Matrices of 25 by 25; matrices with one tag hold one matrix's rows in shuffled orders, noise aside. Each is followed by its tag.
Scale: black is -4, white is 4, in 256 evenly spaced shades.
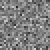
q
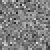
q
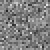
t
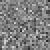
q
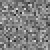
q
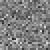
t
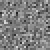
q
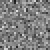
q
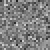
q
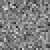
q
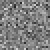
q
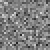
q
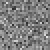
t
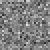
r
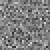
t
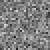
q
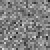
q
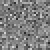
q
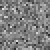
q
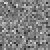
q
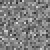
q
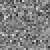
q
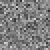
q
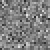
r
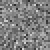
q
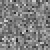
q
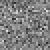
t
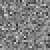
q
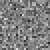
q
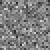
q
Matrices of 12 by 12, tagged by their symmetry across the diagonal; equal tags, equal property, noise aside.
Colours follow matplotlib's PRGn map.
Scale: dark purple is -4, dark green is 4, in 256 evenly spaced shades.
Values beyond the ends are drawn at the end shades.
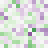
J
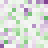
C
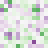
J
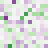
C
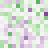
C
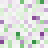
J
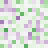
C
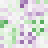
J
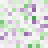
C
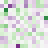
J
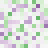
J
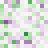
C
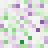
J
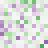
J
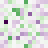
C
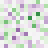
J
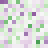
C
